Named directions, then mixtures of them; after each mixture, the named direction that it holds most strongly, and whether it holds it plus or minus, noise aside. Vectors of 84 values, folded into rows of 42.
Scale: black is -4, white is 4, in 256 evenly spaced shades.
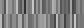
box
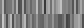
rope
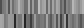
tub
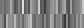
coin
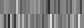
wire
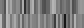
box, plus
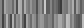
rope, minus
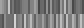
tub, minus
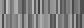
box, plus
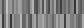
rope, minus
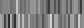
wire, plus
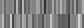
rope, plus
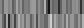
wire, plus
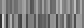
box, minus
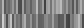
rope, plus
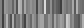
rope, minus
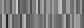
rope, plus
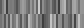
box, minus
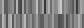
rope, plus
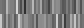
box, plus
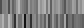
tub, plus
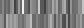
coin, plus
